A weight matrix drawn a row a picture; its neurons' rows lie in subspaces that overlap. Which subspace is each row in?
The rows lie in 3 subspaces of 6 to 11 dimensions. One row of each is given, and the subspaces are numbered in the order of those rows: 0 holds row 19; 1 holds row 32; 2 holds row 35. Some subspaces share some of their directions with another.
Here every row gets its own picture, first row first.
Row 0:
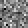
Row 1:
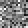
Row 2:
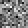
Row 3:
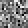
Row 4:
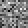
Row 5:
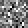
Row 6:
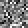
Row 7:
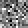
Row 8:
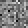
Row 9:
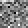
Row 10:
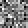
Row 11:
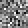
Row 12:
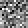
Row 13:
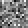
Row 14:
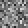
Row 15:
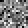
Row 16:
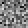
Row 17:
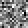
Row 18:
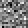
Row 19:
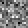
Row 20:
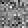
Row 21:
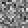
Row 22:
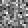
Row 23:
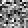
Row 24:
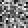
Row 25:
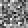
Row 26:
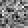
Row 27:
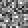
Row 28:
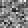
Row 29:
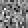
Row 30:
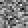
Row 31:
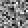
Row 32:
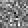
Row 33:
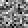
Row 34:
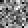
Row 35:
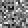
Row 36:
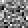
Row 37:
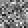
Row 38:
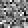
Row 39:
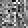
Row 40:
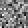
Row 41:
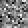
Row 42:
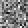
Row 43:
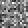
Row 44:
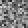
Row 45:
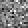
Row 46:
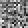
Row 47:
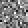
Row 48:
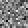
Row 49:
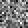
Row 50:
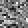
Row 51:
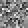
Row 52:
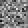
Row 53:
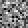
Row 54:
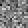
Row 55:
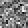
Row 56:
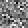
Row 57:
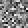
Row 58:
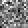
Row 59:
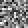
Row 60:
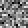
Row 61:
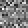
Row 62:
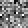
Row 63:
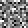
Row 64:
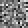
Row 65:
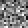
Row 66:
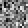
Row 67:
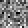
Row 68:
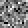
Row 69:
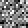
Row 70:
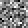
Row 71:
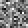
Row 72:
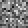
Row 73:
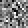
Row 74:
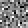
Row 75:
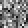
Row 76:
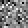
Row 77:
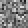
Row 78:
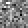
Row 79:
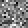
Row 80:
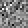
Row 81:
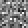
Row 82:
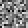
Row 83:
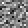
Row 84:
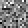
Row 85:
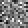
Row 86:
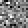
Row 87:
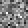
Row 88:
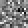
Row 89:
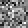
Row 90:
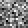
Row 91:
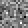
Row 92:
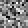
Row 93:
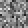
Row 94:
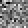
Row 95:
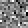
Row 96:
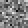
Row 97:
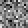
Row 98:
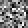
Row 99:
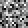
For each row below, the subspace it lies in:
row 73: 1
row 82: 0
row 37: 0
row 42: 0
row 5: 2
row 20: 0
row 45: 1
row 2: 0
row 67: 1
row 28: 1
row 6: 2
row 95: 1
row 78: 2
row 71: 2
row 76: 0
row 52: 0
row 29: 1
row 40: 0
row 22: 2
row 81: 2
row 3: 1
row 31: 2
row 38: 2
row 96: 2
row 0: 0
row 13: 1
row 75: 0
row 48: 0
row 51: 0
